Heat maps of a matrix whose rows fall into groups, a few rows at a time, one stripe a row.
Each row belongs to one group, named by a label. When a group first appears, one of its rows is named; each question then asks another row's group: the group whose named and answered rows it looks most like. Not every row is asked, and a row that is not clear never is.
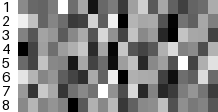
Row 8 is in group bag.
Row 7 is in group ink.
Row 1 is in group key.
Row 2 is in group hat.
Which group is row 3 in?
ink
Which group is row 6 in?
hat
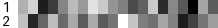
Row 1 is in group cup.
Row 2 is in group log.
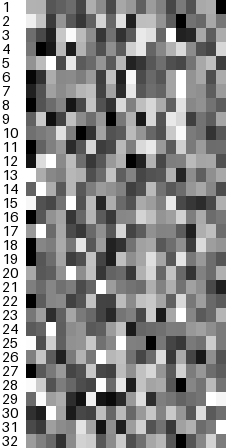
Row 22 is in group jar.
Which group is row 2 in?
hat
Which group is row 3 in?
key
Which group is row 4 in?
log
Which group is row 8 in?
jar
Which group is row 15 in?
key
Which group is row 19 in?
jar
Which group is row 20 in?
key
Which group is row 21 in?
bag
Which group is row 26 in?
cup
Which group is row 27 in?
jar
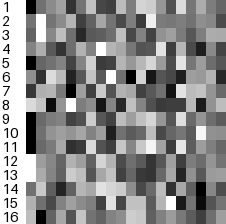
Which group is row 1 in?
jar
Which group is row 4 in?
cup
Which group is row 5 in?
jar
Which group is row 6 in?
ink
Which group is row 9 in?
jar
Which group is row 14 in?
cup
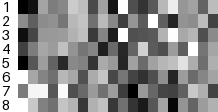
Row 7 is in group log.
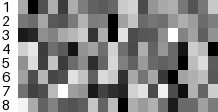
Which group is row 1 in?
log
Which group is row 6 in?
ink
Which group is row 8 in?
hat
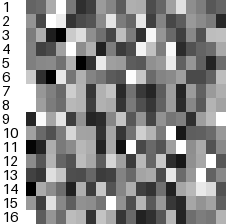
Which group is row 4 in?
key
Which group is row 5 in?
bag
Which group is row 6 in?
log
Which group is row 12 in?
ink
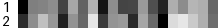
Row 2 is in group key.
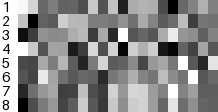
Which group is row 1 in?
hat
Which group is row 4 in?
hat
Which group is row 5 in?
bag
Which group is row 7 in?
jar
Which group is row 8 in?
jar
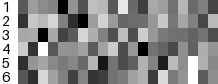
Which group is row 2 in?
bag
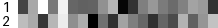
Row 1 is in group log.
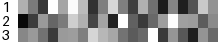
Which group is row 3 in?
cup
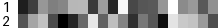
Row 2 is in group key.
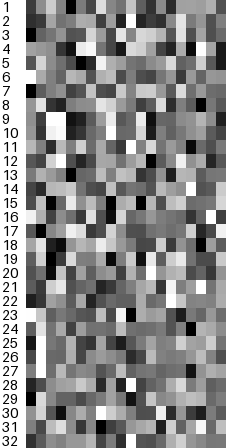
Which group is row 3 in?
jar
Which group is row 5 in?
bag
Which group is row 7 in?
jar
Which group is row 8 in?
cup
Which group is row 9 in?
ink
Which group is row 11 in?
log
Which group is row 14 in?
bag
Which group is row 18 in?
cup
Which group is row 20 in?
log
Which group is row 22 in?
log
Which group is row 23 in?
hat
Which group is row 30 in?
cup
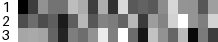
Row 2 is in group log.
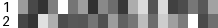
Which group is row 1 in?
key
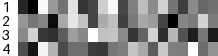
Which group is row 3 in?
cup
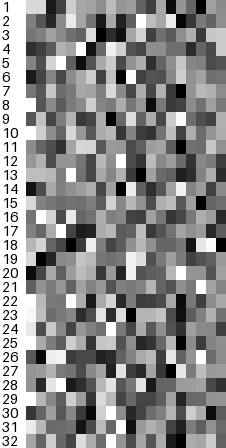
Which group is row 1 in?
cup
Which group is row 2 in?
key
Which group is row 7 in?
ink
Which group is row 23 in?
hat
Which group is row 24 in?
ink
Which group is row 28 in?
ink
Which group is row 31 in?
hat
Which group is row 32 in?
ink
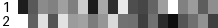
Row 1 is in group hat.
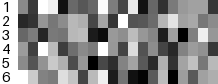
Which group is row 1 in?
ink
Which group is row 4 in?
ink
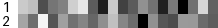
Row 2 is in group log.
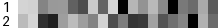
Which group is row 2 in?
cup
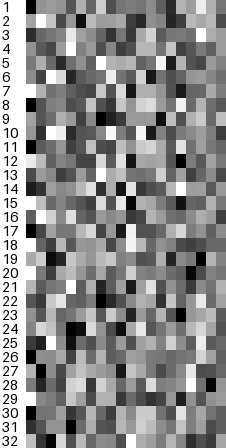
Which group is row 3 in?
key
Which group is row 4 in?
key
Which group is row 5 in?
cup
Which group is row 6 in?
ink
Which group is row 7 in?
hat
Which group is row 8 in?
jar
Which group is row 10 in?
ink
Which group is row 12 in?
hat
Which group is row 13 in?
cup
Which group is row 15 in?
hat
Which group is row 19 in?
cup
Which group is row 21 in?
key
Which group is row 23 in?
ink
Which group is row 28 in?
bag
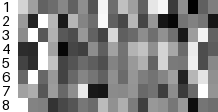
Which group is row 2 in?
ink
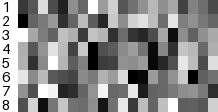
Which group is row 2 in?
jar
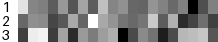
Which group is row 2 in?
cup
